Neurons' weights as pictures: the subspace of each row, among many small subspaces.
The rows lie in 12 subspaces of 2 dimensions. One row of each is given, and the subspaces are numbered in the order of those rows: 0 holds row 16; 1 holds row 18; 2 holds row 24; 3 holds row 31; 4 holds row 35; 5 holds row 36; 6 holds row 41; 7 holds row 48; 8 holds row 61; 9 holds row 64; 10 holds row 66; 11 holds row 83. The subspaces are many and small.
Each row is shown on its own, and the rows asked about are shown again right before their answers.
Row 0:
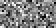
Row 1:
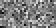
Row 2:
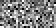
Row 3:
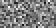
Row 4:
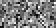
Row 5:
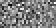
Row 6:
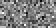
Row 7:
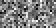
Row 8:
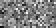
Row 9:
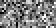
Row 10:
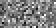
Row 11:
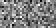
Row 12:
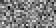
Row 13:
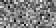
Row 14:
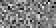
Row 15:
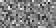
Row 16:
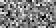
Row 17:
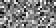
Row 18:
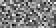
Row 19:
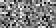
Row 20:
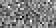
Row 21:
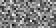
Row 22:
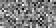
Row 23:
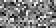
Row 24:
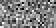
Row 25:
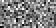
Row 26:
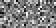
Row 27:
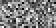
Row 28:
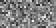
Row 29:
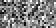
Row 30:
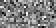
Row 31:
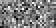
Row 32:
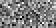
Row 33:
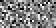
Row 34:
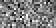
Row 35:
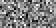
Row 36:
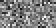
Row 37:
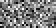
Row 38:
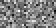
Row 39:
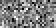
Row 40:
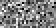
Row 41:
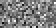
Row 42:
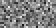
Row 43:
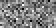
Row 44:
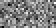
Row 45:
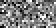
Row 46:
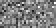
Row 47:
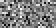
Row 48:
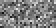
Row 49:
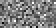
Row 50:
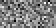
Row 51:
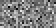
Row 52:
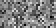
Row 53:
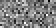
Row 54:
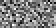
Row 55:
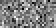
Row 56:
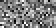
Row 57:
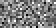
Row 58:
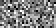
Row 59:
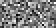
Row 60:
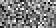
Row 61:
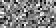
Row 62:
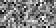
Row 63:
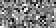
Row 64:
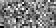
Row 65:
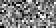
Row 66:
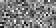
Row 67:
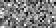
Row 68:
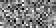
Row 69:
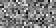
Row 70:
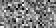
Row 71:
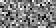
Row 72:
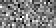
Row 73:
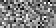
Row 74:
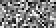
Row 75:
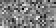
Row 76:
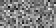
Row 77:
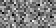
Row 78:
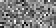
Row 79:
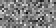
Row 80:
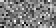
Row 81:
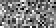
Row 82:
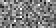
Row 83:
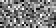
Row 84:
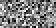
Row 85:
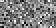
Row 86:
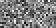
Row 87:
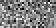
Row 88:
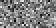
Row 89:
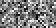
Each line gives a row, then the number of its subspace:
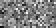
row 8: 9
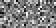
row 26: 8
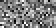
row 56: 10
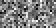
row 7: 4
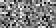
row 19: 5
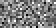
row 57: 6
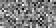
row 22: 11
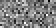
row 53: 10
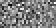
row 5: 5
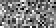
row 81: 2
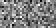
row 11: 6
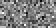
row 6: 9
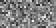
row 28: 0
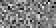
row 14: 0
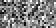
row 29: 6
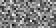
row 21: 1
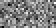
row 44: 8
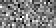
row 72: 4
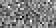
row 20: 4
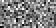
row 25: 9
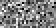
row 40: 5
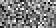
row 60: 2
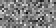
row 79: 11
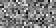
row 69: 10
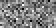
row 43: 11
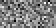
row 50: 2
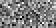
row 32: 4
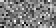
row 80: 10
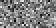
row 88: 11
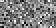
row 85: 10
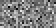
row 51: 7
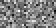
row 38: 3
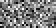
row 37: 11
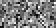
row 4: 1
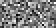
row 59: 1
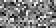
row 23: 7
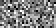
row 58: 7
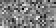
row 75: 3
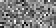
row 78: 10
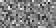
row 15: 0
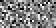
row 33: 0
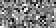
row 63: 3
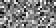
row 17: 8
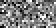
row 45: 0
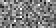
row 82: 6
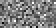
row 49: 6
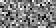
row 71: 0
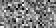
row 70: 9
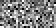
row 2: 7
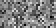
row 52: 1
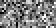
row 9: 5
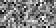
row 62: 2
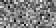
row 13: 11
